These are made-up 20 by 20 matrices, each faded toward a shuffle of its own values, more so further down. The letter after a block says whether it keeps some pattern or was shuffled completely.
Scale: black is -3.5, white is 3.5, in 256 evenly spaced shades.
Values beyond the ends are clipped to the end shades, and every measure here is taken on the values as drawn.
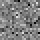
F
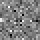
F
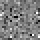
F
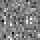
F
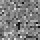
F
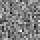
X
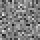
F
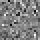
F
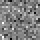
X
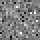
X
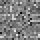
F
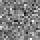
F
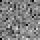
X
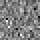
F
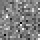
F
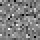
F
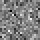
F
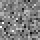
X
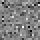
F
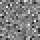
X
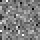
X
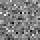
X
